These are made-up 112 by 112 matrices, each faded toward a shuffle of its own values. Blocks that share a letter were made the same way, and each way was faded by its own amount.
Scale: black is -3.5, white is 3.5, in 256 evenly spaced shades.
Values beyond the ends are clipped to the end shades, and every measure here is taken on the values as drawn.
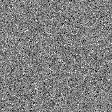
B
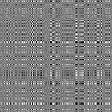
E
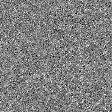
B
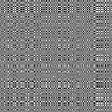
E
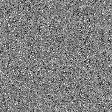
B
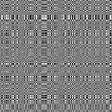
E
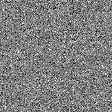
B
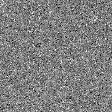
B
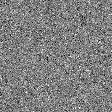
B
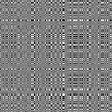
E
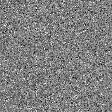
B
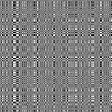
E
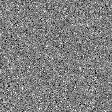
B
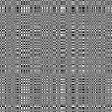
E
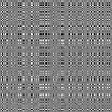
E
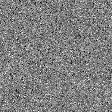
B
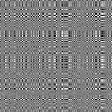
E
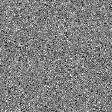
B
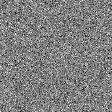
B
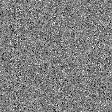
B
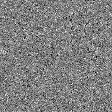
B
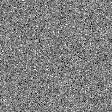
B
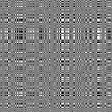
E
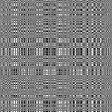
E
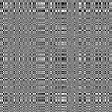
E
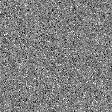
B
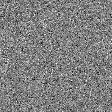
B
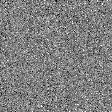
B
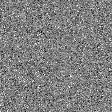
B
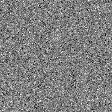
B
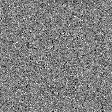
B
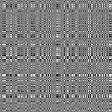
E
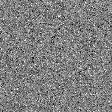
B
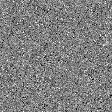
B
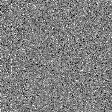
B
